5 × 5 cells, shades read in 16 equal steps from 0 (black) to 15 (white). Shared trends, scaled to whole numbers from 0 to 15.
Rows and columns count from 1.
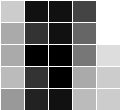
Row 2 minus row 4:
-1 0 1 -4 3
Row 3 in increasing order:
0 0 7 10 13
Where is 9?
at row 5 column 1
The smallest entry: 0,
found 3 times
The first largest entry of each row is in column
5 5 5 5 5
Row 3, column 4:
7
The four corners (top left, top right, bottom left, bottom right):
12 15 9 12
